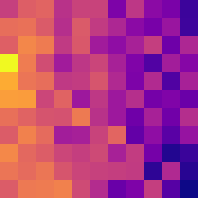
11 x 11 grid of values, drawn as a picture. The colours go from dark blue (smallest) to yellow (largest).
Ninth with the lowest average: bottom right. Slope: up to the left. Roughest part: bottom right. Stripes: none. Odd rows or columns: none.
